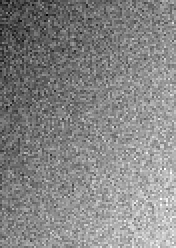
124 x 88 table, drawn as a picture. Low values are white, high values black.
Slope: up to the top left. Average level on the scale: 50%. Stripes: none. Odd rows or columns: none. Grain: fine.
